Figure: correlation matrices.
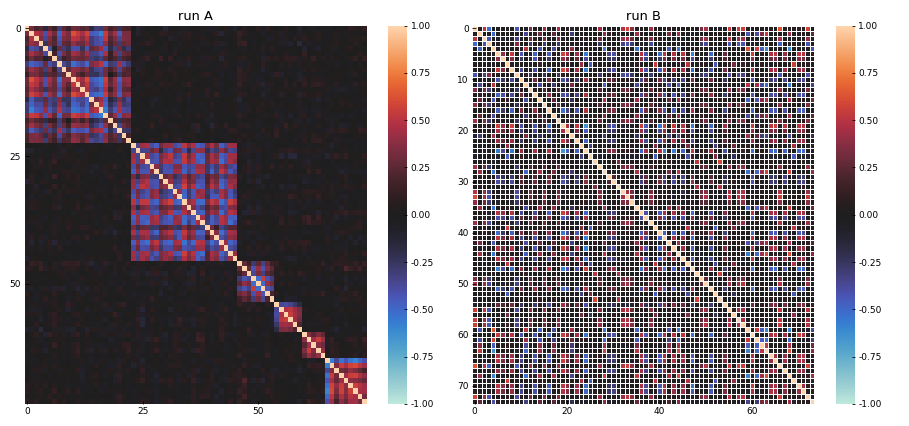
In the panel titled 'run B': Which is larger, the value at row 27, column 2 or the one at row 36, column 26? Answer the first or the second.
the first
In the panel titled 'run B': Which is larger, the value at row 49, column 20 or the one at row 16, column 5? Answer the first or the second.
the first
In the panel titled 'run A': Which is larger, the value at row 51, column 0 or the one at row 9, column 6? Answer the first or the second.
the second
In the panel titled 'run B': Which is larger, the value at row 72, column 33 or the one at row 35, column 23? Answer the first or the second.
the first
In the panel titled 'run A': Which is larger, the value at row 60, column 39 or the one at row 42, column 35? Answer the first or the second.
the first
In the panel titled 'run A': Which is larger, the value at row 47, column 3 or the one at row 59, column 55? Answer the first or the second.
the second
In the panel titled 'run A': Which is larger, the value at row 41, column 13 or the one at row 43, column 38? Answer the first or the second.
the second
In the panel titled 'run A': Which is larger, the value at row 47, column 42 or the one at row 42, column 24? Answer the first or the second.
the second
